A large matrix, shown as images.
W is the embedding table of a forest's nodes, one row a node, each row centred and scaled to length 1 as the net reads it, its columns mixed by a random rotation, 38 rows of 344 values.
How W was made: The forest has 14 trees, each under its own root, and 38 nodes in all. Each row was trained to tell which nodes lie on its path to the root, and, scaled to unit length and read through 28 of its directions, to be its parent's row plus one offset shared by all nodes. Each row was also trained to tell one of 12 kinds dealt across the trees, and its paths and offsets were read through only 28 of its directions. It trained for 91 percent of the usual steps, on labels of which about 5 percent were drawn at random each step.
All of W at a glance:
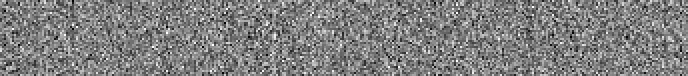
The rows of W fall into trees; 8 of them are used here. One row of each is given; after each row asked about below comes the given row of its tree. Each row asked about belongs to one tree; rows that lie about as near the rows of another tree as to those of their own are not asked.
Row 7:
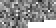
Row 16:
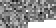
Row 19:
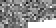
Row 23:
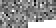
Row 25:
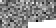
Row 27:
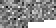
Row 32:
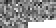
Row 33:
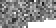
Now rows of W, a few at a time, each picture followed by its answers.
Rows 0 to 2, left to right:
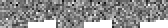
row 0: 7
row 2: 32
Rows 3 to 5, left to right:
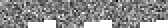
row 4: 33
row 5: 19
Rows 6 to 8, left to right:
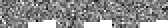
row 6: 32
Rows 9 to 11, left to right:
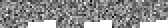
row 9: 16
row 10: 23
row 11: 7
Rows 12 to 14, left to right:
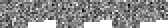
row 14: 33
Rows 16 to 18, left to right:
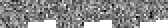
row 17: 16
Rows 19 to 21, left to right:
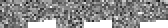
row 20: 7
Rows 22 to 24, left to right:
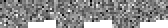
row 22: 7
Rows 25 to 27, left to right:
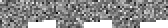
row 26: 19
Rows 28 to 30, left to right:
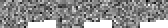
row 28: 19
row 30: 32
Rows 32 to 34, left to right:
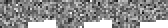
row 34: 27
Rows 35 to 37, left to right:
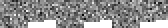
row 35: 16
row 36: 32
